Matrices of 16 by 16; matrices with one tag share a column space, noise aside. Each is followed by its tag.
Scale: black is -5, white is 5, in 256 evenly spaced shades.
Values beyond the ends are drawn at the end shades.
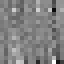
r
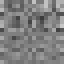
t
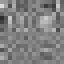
t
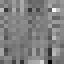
r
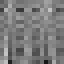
r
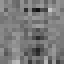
r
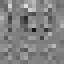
t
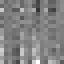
r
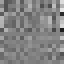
t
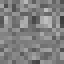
t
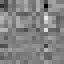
t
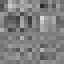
t
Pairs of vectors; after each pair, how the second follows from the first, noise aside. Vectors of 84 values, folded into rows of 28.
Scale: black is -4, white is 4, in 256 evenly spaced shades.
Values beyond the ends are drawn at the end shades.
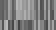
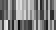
scaled up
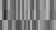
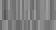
shrunk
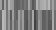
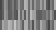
wrapped around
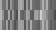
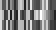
scaled up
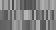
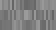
shrunk
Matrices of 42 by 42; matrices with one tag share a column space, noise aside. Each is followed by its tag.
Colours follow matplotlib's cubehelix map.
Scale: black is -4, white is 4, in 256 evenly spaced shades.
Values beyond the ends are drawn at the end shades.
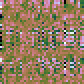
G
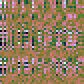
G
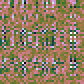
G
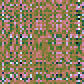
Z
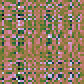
Z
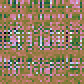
G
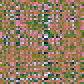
Z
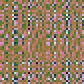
Z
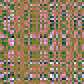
Z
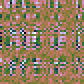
G
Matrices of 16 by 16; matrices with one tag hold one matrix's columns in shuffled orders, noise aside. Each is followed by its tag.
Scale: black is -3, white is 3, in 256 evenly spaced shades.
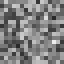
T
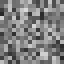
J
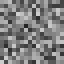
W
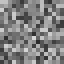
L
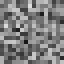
J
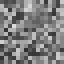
J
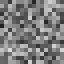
L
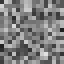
J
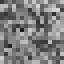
T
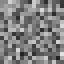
J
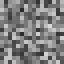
J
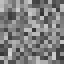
J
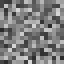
W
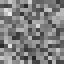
W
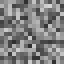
L
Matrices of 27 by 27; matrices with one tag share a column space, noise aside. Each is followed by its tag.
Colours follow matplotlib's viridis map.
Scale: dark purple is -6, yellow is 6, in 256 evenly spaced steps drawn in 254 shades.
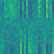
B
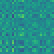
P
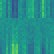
B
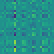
P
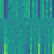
B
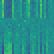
B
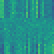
B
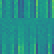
B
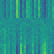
B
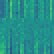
B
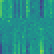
B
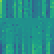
B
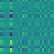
P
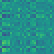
P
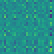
P
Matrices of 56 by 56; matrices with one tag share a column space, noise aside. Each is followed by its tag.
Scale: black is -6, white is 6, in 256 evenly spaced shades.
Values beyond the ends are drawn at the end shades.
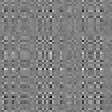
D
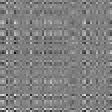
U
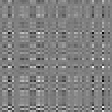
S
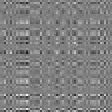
U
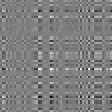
D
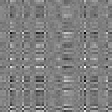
S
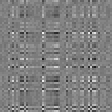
S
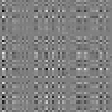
D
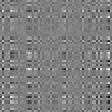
D
